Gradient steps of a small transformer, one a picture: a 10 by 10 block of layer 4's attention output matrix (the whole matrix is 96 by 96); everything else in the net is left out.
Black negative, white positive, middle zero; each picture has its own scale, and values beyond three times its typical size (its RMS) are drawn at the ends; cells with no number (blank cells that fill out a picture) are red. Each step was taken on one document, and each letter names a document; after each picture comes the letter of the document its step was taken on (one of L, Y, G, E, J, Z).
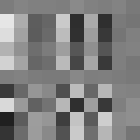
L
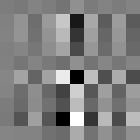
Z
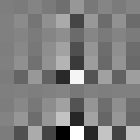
Z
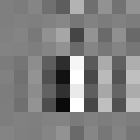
Z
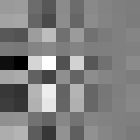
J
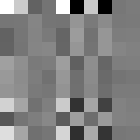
L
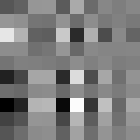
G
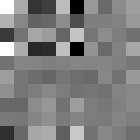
G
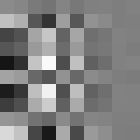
J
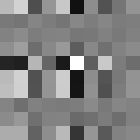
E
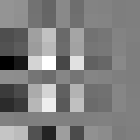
J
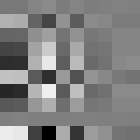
J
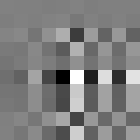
Z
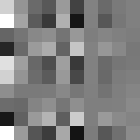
G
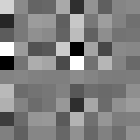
G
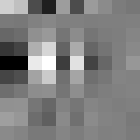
J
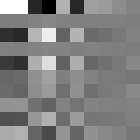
J
